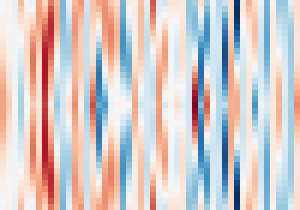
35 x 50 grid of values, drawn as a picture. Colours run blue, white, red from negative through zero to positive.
Histogram: bell-shaped. Average level on the scale: 50%. Mirror symmetry: top to bottom. Grain: streaks running down.
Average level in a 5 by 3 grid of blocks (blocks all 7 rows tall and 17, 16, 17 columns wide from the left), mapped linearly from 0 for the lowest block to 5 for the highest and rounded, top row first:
530 | 430 | 432 | 430 | 530
